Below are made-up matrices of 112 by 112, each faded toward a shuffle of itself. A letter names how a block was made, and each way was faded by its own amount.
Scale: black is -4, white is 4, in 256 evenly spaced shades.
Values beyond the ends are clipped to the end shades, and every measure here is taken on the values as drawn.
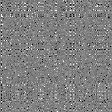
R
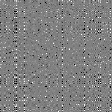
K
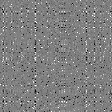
R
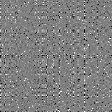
R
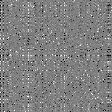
R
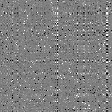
R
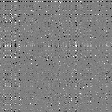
K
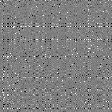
K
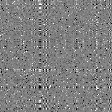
R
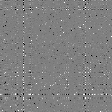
K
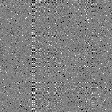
R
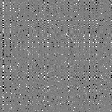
K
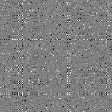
R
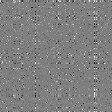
K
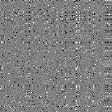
R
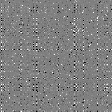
K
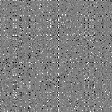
R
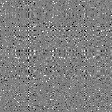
R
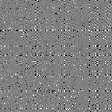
K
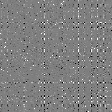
K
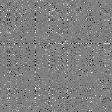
R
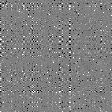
K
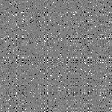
R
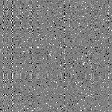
R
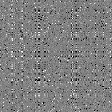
R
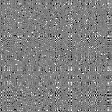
R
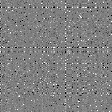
R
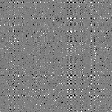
K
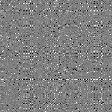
R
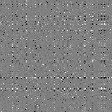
K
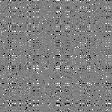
K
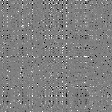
K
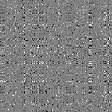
R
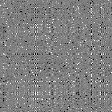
R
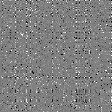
R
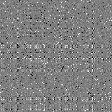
R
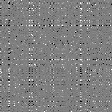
K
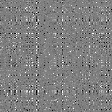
K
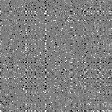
R
